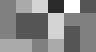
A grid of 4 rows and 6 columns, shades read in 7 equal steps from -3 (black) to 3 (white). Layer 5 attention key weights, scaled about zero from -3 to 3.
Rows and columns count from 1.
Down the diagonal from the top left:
0 -1 -1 1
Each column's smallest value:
0 -1 -1 -2 -1 -1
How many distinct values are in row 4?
3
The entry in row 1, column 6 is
-1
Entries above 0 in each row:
3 1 1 3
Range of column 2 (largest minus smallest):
2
